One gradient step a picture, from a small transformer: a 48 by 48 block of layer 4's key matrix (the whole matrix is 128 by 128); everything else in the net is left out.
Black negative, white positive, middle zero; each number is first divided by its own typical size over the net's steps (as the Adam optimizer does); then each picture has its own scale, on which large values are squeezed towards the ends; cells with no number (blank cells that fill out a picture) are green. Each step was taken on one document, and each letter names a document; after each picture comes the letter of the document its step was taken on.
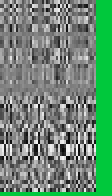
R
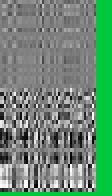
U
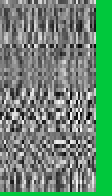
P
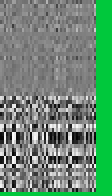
R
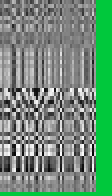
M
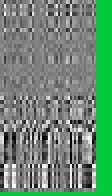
U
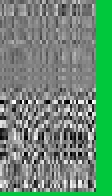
U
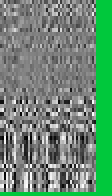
U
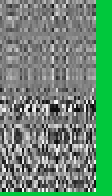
R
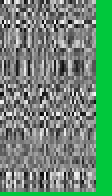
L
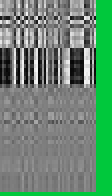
M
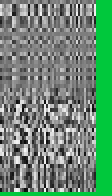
R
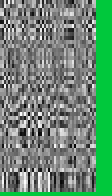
L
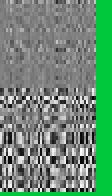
R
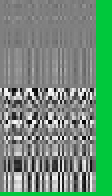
M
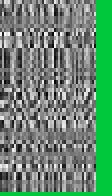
P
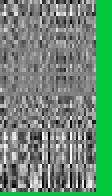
U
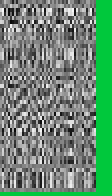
L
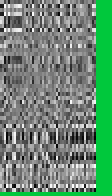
U
